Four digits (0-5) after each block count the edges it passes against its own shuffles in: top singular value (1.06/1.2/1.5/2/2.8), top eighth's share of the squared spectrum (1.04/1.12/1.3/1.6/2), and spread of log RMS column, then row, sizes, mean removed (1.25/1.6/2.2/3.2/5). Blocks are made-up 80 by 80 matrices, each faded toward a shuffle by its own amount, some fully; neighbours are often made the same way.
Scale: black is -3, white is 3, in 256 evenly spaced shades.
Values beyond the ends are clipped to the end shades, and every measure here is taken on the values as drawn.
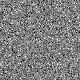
2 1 0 0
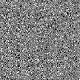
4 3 2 1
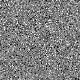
3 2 1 0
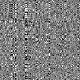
4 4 3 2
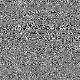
2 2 0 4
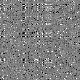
4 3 2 2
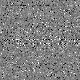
3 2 0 2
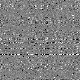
4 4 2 3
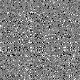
3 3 2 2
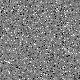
1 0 0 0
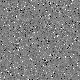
0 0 0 0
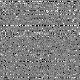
4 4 1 3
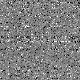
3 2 1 2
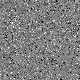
1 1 0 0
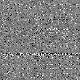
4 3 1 3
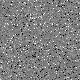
1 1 0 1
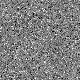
0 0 0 0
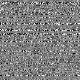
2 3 0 4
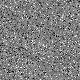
0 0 0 0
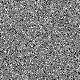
0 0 0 0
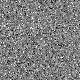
0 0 0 1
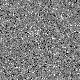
0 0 0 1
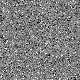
0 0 0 0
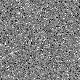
0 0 0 0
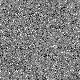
0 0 0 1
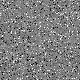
1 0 0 0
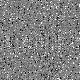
3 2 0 1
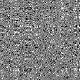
4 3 2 2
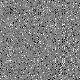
3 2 1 1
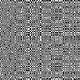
5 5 4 4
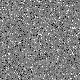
2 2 0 0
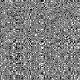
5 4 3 2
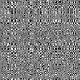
5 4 3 3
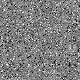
3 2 0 0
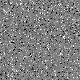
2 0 0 0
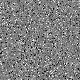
2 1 0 0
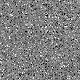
3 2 0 1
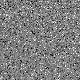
2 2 0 0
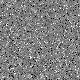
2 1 0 0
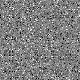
3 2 1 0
